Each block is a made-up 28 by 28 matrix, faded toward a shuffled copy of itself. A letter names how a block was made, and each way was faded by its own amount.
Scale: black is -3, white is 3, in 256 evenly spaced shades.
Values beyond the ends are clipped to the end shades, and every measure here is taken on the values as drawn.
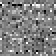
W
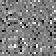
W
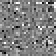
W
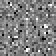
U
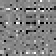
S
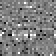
W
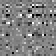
S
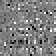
W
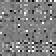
W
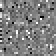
U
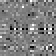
S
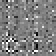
S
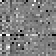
W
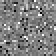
U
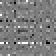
S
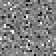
U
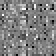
W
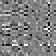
S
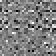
W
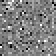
U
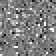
U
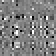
S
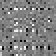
S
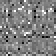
W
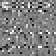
W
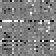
S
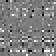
S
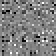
W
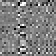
S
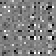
S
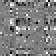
S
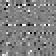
S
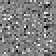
U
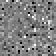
U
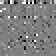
S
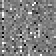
U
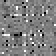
W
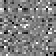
W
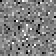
U
